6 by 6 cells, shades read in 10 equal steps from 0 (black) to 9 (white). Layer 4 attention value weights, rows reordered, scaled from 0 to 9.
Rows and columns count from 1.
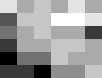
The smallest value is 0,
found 2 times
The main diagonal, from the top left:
8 7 7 7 6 7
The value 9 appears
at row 2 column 4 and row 2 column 5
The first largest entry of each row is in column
1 4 3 4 4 6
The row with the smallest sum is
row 6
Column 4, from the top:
6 9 6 7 7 5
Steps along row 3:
up up down same down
